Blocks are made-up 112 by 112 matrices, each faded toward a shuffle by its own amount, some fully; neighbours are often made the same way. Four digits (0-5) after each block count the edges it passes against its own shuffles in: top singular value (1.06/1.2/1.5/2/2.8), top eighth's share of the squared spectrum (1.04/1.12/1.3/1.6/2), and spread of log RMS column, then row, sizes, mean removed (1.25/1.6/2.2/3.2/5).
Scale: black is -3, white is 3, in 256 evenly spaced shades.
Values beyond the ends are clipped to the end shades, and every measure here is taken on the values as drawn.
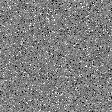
0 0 0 0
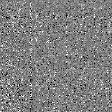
2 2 3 3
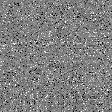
3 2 1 1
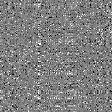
4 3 2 2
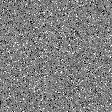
1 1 0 0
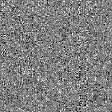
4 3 3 1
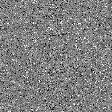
2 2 1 0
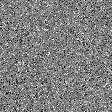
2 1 0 0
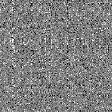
3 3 3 2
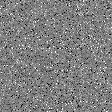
3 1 0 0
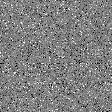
3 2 0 1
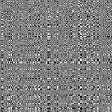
5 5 4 4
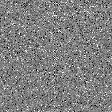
3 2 1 1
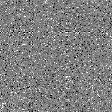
4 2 1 1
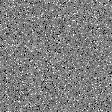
3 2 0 1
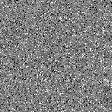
3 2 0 1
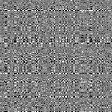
5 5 3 4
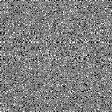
4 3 2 3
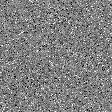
0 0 0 0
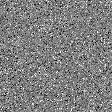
0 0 0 0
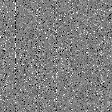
2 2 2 0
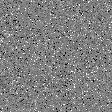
0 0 0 0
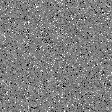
1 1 1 0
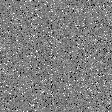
1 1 1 0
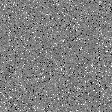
1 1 1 0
